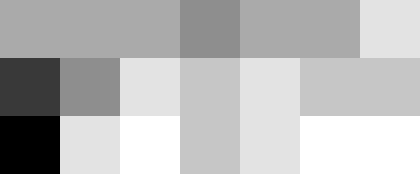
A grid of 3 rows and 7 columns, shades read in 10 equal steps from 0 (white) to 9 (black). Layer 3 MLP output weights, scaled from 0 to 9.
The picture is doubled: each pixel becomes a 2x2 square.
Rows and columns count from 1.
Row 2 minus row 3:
-2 3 1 0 0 2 2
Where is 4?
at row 1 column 4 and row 2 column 2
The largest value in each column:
9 4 3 4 3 3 2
